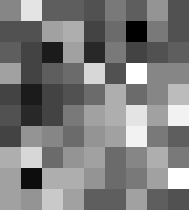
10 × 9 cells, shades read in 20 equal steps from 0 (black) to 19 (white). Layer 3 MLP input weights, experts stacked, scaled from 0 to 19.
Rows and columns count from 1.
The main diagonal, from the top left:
10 6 2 8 8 13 18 13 19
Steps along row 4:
down up up up down up down same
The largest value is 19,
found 2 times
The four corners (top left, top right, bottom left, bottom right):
10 6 12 6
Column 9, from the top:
6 6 7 10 14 18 7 9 19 6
